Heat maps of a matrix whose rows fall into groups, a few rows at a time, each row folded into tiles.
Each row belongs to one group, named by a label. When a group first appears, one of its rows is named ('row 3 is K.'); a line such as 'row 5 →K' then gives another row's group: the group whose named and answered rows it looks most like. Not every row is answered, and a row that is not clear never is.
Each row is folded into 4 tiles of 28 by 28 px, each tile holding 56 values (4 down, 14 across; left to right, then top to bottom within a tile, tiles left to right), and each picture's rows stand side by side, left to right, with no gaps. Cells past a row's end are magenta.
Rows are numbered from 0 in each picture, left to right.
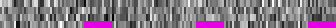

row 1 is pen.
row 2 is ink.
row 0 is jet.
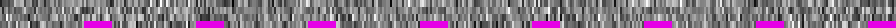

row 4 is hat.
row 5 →pen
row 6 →jet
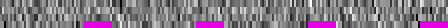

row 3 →pen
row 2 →hat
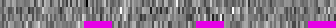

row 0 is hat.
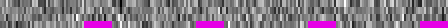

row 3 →jet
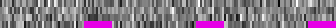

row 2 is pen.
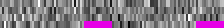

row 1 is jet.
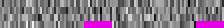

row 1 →pen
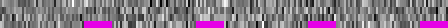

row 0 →pen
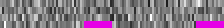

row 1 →pen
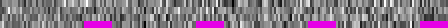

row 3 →ink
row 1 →hat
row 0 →pen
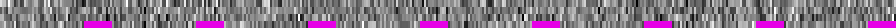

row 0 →jet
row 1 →hat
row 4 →jet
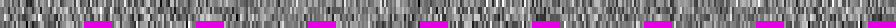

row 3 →jet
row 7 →ink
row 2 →pen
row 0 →hat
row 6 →pen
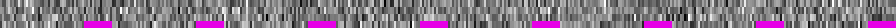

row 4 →hat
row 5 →jet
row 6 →pen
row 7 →ink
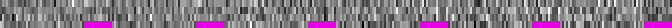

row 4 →hat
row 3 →hat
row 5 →ink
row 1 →pen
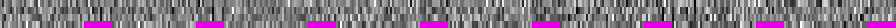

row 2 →pen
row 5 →hat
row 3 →ink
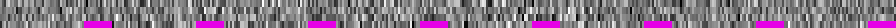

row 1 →hat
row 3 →ink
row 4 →jet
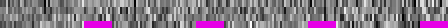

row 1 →pen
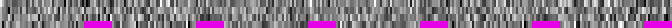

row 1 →ink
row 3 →ink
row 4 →ink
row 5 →jet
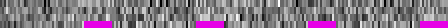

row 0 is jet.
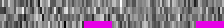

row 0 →hat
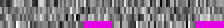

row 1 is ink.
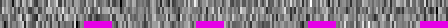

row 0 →ink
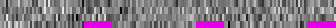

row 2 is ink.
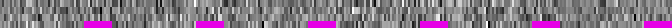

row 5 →jet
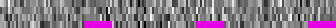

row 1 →hat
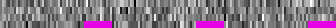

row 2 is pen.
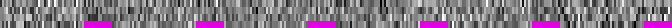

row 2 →hat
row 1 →hat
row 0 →ink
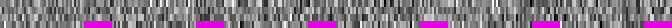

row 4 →jet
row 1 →ink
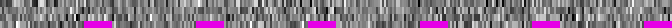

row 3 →jet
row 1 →pen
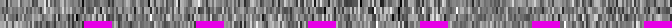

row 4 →pen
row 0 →jet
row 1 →pen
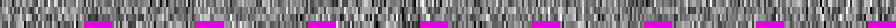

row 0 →ink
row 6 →hat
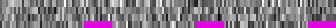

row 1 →jet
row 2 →ink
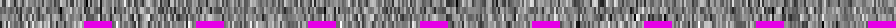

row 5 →jet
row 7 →pen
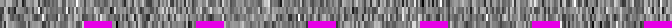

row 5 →hat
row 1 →ink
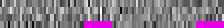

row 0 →hat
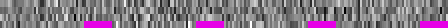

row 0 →jet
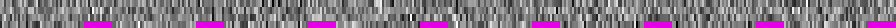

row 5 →ink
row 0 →hat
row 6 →ink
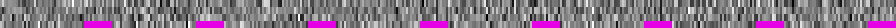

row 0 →pen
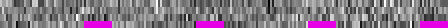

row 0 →jet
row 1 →jet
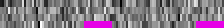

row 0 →pen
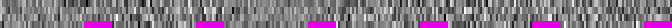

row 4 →hat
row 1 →hat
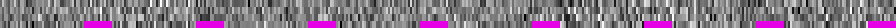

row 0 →hat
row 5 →pen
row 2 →pen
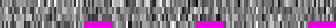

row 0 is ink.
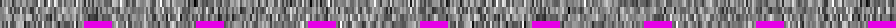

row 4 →ink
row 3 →ink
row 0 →ink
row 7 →jet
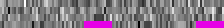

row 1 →hat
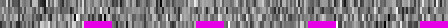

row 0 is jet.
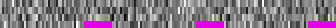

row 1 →pen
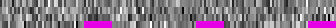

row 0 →ink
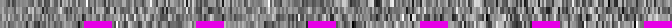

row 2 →jet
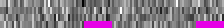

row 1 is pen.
